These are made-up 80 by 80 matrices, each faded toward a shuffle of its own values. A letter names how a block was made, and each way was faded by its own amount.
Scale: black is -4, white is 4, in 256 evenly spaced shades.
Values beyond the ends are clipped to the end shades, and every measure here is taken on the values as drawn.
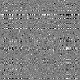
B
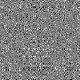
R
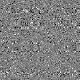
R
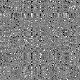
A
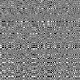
B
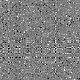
A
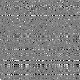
B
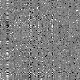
A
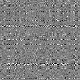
B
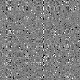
A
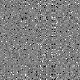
A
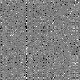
A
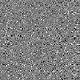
R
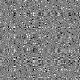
A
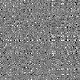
R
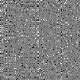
A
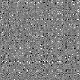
R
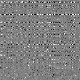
B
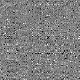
R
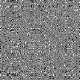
R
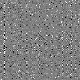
A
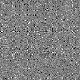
R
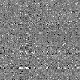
R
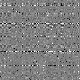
B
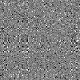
A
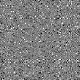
R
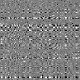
B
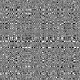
B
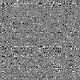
R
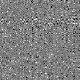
R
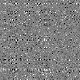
R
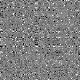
R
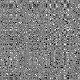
A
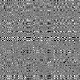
B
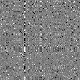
A
